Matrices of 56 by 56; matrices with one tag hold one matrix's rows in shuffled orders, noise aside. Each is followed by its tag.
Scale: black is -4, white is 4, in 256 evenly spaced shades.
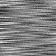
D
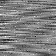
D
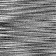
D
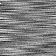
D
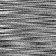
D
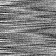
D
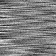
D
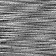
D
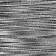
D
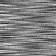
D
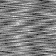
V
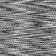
V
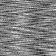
V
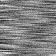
D
